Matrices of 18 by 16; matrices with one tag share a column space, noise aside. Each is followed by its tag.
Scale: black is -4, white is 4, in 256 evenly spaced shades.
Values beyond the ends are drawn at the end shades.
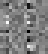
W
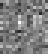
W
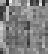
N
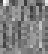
N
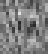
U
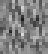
U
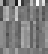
N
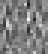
U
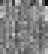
N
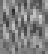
U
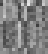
N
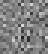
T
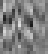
U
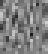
U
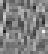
U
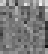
N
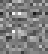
T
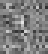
W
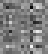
W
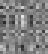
W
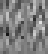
U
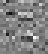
T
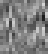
U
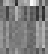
N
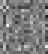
W
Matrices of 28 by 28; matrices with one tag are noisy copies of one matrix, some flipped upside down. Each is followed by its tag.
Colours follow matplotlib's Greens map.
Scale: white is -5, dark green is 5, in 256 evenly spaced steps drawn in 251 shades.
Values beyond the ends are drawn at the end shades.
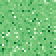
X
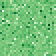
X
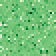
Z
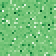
X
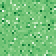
X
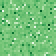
X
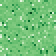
Z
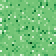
Z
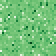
Z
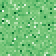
X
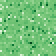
Z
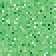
X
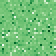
X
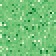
Z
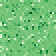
Z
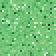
X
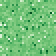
Z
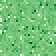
Z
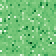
Z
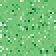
Z
